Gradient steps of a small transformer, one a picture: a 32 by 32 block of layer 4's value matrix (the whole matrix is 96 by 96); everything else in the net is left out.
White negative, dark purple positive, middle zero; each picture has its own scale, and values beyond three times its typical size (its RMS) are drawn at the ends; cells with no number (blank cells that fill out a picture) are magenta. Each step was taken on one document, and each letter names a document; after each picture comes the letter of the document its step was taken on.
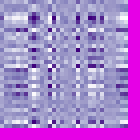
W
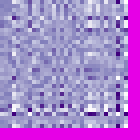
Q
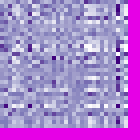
Q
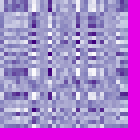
W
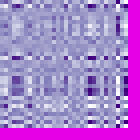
Q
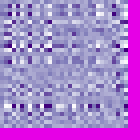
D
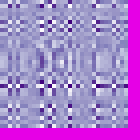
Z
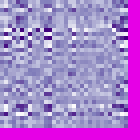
D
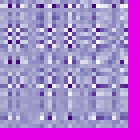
Z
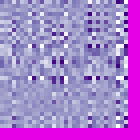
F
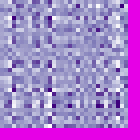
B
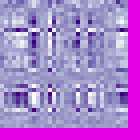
W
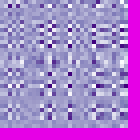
Z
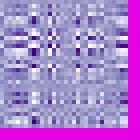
W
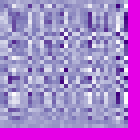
F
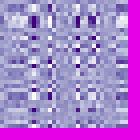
W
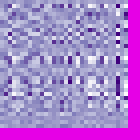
Q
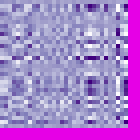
Q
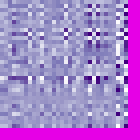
F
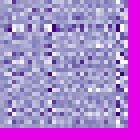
B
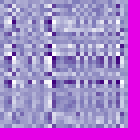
B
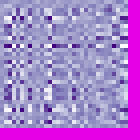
D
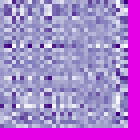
D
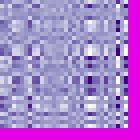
Q
